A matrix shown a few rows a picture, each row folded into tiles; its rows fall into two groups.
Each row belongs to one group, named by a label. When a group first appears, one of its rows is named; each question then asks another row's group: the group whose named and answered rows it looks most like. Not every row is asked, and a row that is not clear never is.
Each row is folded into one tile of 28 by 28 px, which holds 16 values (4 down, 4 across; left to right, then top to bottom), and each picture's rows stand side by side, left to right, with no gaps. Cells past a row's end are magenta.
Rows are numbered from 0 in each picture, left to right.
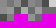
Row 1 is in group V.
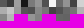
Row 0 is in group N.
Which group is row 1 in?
V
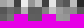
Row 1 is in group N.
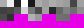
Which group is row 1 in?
V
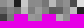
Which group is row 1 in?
V
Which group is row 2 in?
V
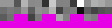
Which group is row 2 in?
V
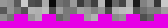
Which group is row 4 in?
N
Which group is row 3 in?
N
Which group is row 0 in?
V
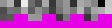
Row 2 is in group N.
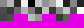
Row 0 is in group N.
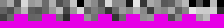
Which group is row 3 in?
V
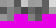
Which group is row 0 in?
V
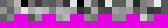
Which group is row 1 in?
N
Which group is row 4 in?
N
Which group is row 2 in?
N
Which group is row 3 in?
V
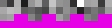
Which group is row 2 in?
V
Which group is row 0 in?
N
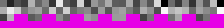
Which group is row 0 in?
N
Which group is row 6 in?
N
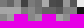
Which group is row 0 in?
N
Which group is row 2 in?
V
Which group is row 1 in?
N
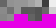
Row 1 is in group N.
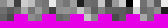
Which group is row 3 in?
N
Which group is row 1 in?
V
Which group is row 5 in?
V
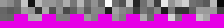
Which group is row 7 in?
N
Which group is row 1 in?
V
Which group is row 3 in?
V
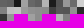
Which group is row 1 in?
N
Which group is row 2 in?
V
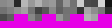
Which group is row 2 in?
V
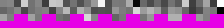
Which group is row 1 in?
V
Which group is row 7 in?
V
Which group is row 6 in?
N
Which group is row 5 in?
N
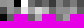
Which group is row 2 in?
N
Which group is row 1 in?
N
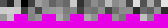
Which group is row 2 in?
N
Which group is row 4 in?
V
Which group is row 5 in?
V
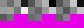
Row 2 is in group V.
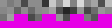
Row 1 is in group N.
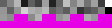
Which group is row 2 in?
V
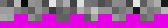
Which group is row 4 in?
V
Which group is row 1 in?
V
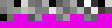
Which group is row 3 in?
V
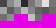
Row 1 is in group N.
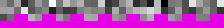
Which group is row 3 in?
N
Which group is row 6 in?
V
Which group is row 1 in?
V
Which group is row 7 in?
V
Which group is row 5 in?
N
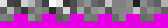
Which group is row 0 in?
V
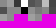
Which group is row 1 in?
N
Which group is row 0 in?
V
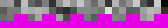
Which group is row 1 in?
N
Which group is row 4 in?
V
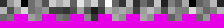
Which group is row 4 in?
N
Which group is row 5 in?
N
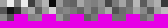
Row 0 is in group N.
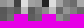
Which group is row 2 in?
V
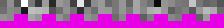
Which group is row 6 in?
V
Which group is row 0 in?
V
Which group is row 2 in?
V
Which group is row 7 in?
N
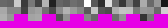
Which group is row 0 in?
N
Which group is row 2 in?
N
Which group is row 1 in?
N
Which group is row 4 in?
N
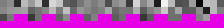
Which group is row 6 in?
V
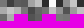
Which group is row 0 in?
N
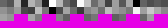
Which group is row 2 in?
V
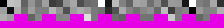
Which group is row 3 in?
N
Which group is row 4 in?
V
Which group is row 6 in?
V
